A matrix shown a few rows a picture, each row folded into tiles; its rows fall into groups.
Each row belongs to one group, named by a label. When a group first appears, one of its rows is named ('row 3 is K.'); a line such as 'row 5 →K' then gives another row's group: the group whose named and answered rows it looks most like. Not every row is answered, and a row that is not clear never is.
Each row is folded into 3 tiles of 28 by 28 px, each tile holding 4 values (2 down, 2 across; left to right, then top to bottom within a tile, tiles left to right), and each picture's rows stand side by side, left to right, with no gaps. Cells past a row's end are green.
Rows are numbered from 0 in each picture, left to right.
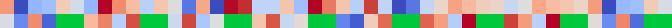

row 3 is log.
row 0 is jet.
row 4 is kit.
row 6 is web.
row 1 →web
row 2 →log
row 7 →jet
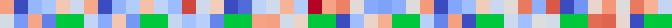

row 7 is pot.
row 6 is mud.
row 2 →mud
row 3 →log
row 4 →kit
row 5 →jet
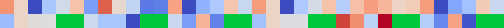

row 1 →mud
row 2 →jet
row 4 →web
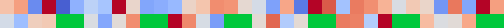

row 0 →mud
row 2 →pot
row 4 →web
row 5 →log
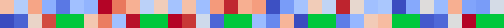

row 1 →web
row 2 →pot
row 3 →jet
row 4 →kit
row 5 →kit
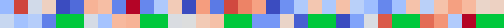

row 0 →mud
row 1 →mud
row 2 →log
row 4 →kit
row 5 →web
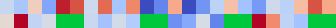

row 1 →mud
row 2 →jet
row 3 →pot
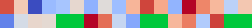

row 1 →pot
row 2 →web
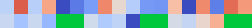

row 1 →mud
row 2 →log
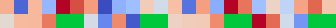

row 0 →log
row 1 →jet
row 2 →log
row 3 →pot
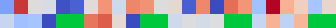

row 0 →mud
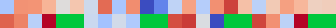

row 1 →mud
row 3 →web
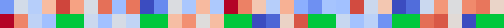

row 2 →log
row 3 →kit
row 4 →mud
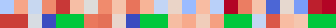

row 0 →pot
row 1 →pot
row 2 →log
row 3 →log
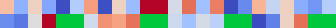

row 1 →log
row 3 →kit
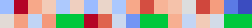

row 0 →web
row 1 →pot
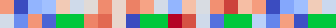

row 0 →jet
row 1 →pot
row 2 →pot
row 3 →jet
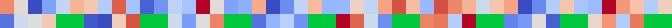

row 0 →kit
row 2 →kit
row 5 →web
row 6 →jet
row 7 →web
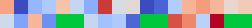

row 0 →jet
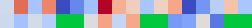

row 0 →mud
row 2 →jet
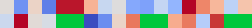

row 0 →log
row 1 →kit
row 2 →web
